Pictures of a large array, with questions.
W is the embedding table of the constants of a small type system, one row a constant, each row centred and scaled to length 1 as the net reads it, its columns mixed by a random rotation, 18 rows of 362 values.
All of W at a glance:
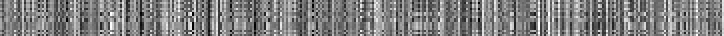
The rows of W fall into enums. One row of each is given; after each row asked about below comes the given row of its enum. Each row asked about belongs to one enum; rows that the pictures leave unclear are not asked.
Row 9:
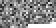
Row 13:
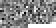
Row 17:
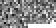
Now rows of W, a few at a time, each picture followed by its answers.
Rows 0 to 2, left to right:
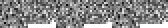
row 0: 17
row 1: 9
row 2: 17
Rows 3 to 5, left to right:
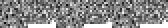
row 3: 17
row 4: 9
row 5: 17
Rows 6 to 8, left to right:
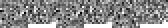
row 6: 13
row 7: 13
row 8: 17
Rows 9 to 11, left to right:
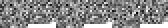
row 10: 9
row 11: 13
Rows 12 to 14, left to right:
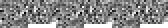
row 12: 13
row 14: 13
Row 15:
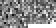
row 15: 17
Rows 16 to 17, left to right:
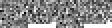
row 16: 13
